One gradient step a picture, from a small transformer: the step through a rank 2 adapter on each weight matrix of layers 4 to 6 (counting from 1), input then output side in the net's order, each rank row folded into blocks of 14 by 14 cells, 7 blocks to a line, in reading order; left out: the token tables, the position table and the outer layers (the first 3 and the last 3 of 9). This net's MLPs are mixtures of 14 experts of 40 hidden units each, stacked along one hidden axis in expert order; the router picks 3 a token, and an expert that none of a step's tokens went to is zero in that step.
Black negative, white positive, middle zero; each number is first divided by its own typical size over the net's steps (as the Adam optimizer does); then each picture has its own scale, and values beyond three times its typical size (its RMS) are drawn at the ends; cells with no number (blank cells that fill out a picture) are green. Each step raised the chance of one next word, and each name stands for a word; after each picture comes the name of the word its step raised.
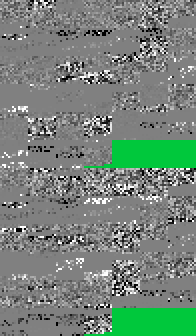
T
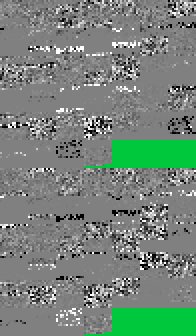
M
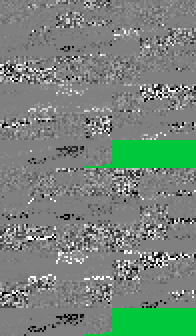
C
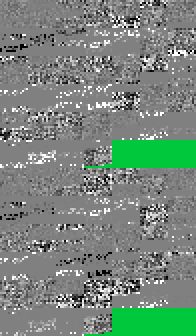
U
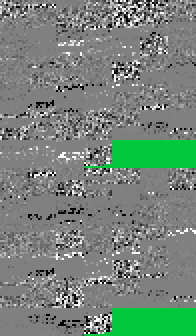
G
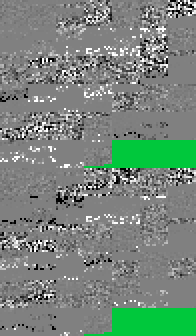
U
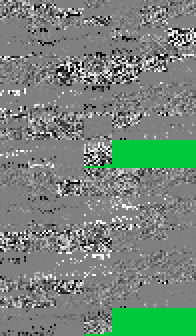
T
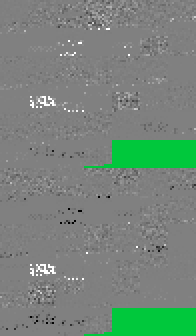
C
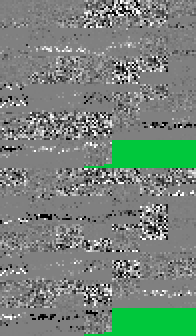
G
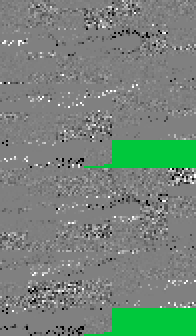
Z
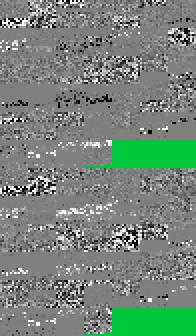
T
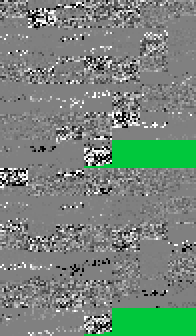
U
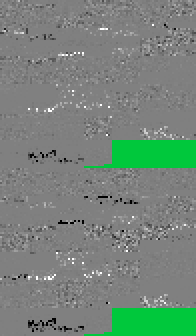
C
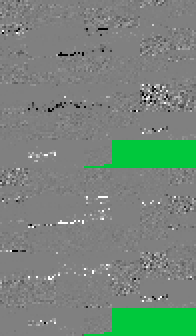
T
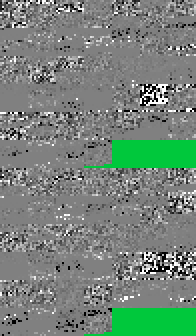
G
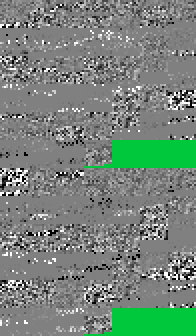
U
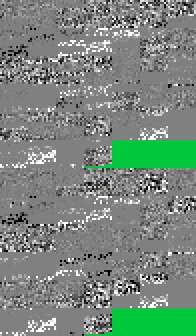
U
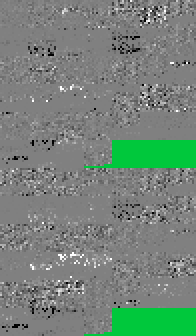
Z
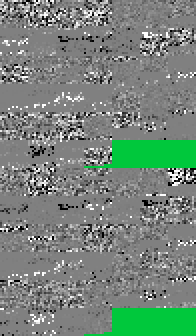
M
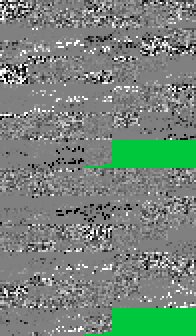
M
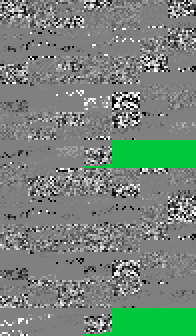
M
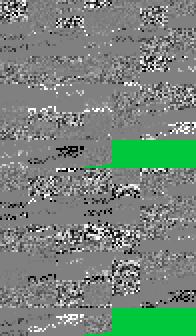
M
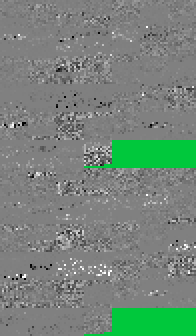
T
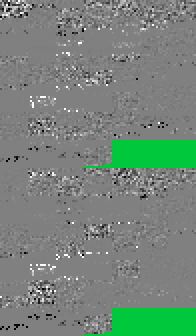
C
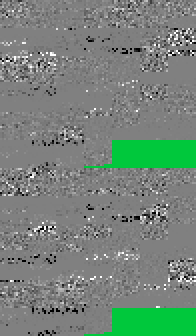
Z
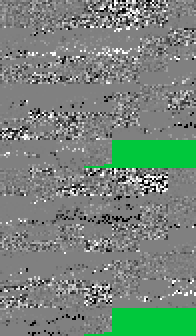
G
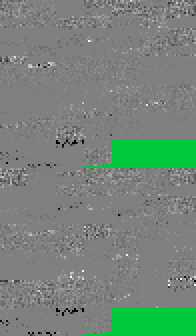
C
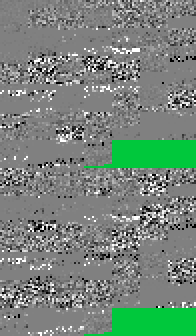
U
